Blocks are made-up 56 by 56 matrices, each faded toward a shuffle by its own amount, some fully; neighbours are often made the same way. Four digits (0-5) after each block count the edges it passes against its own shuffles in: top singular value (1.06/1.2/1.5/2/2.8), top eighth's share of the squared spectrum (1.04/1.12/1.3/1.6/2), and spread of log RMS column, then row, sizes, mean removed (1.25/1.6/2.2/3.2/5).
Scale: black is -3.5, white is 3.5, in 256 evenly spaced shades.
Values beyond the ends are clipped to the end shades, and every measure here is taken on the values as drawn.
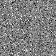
0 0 1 0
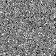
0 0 1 0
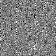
1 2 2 0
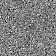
0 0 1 0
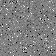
0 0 0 0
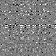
4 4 1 2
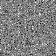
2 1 0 0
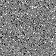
0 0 0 0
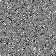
0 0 0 0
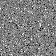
0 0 0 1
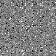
3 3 2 1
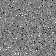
0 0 0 0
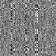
4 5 3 2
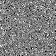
0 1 0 0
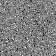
0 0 0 0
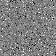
0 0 0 0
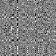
4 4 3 2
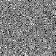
3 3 2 1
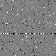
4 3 0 1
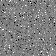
0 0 0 0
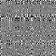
4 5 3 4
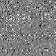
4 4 1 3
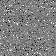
0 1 0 1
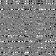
4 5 2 3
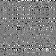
4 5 2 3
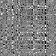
4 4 3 2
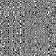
4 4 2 2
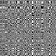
5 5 3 3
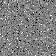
2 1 0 0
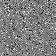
1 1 0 0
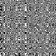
4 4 3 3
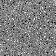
2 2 0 0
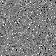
2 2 0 0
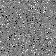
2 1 0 0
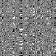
4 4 2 2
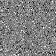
3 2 0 1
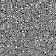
3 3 1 1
